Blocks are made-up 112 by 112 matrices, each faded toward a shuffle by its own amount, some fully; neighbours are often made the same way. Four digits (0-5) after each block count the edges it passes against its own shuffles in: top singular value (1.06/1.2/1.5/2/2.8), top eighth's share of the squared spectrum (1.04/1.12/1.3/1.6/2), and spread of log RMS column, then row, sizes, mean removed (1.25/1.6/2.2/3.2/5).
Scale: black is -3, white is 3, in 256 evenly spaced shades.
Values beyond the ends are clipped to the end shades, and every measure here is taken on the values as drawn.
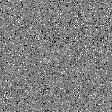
3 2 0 1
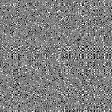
5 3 2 3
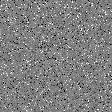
0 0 0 0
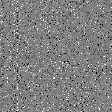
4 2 1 1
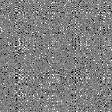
5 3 2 2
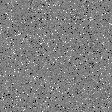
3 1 0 0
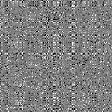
5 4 3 3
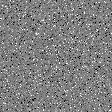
2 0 0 0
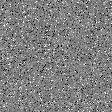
2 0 0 0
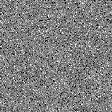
3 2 1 0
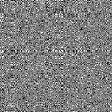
5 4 3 3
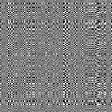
5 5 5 4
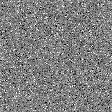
3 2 0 1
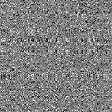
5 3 2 2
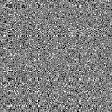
5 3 2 3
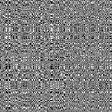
5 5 4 4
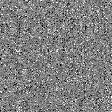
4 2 1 1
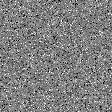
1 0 0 0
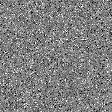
2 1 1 0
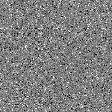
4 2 1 1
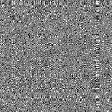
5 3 2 2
